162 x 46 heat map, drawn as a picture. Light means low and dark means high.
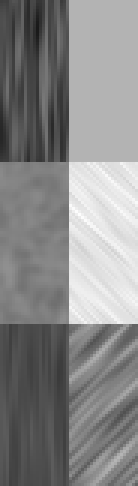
The table splits into 3 rows of 2 panels. Panel 1,1: high, streaked downward. Panel 1,2: low, flat. Panel 2,1: middling, blotchy, faint in contrast. Panel 2,2: very low, slanting down to the right, faint in contrast. Panel 3,1: high, streaked downward, faint in contrast. Panel 3,2: middling, slanting up to the right.
